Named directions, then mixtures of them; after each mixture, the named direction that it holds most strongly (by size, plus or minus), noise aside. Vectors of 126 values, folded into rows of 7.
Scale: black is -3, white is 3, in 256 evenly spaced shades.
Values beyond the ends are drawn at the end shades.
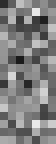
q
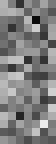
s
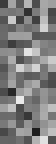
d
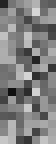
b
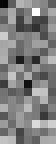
q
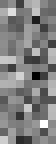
s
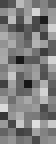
q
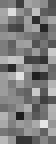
s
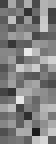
d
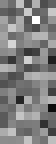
s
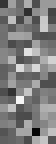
d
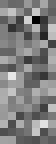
s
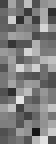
d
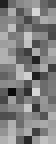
b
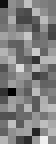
b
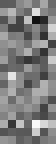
q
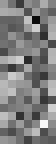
s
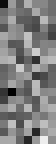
b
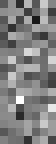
d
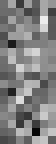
d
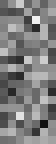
s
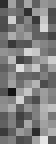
d
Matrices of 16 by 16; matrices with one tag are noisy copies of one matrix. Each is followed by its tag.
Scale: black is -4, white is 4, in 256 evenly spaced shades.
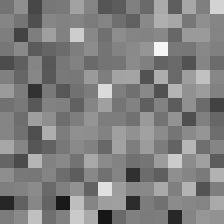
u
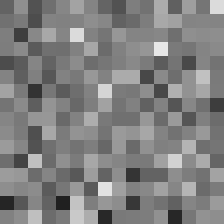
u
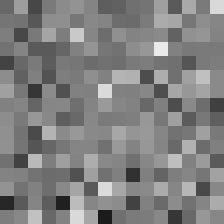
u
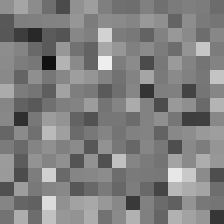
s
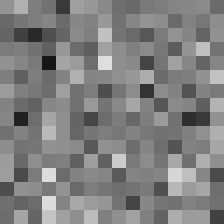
s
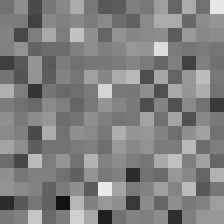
u
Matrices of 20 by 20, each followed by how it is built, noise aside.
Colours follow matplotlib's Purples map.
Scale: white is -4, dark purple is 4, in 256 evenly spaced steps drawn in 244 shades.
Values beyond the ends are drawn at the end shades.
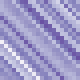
Toeplitz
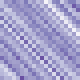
Toeplitz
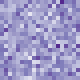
noise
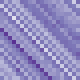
Toeplitz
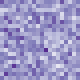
noise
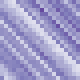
Toeplitz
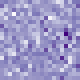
noise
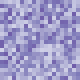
noise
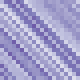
Toeplitz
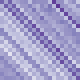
Toeplitz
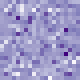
noise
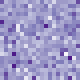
noise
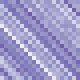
Toeplitz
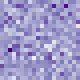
noise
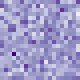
noise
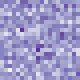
noise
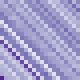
Toeplitz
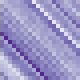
Toeplitz
